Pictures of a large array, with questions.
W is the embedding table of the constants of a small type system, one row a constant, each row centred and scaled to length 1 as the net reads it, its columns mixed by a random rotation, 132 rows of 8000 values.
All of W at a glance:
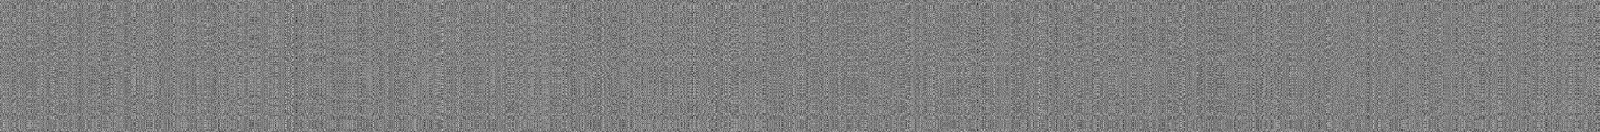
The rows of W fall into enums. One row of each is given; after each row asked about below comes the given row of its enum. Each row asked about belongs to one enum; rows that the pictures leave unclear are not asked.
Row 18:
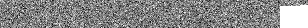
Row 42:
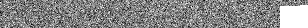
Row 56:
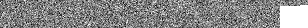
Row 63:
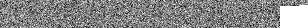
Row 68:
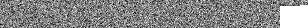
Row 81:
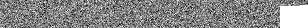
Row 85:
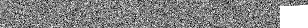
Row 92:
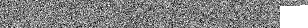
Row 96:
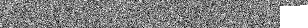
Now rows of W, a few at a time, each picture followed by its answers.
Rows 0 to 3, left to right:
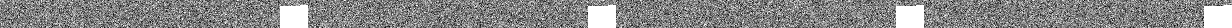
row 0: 18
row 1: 92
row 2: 56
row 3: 63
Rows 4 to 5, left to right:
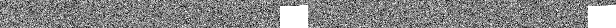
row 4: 63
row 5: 85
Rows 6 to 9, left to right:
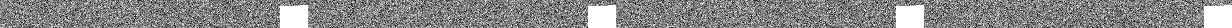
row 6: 85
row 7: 81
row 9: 18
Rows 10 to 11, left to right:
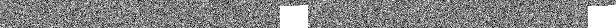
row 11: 96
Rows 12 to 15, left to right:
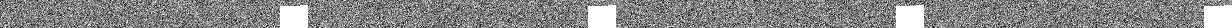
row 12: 56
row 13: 92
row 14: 85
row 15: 92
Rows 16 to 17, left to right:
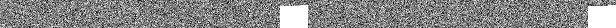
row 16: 85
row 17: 68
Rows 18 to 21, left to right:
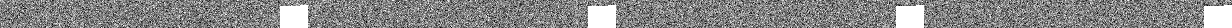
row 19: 96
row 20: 68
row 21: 68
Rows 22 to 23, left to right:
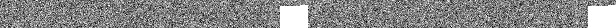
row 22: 92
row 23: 96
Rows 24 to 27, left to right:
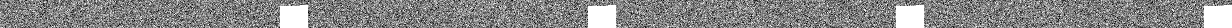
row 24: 81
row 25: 42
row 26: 85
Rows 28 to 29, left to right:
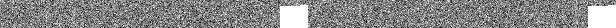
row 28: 18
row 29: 96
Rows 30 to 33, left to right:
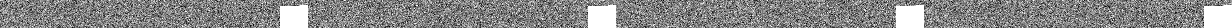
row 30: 63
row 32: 85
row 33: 63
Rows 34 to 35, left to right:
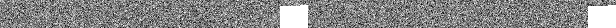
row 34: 18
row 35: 68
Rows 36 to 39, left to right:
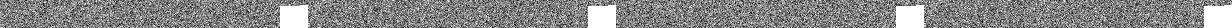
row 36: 81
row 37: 96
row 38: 68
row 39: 96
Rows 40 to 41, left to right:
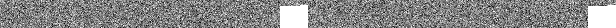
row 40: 18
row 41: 63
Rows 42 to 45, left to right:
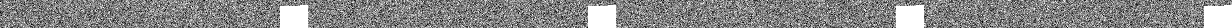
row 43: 81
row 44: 85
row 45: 96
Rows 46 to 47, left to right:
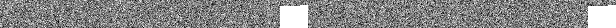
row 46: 96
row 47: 68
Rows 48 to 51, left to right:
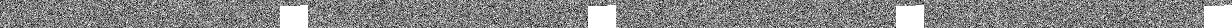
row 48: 56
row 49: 63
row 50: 81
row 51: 18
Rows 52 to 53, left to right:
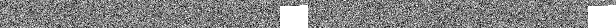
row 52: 63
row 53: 92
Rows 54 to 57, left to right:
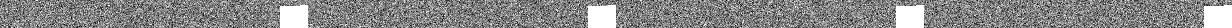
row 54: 92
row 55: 85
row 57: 68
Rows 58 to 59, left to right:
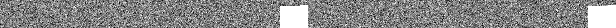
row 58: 68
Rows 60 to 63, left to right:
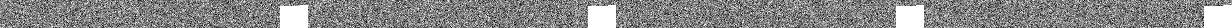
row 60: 85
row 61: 96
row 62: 56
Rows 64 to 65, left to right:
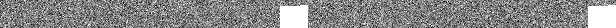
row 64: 56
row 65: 18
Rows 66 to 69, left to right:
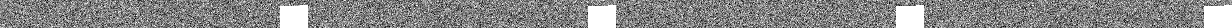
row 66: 85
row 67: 92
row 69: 92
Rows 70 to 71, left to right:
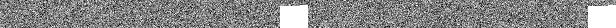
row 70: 81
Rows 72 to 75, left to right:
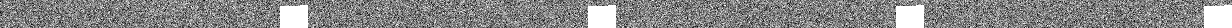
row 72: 42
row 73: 56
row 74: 92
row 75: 18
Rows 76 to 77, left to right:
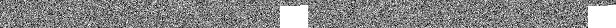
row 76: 56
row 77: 81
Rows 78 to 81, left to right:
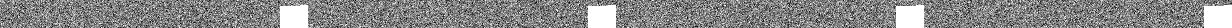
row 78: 18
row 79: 85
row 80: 92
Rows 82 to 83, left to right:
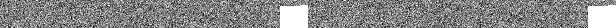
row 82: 92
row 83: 92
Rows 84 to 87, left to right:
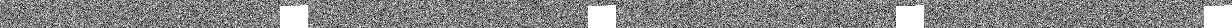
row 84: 18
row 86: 63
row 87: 18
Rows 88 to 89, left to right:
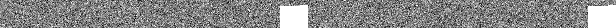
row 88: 85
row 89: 92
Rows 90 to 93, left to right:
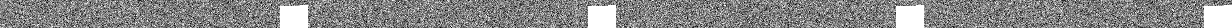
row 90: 85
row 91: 96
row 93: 85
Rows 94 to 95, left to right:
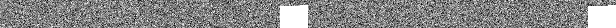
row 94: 85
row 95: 68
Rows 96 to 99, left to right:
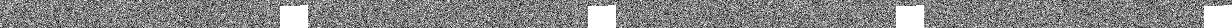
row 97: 96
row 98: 56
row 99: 85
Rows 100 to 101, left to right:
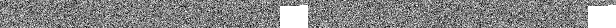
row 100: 63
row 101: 92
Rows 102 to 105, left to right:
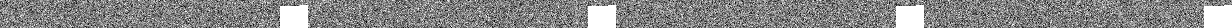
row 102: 63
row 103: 96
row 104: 68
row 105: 56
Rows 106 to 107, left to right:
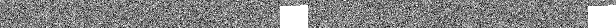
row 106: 18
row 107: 92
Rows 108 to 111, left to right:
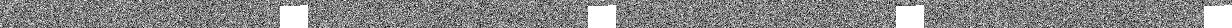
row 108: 96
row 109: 92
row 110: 68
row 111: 18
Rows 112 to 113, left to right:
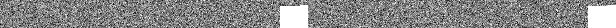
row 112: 68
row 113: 85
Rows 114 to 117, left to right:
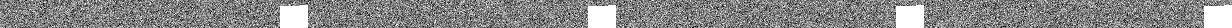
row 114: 81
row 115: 56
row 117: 92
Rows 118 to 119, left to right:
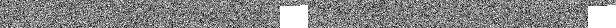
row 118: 92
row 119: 63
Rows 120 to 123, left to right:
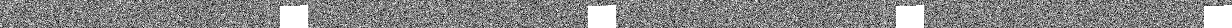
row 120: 96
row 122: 96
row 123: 68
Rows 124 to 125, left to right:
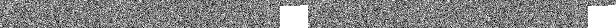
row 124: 96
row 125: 96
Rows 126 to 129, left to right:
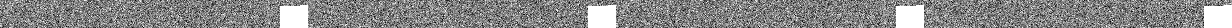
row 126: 96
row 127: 85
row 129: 63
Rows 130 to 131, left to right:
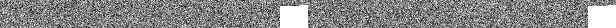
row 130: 63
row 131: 42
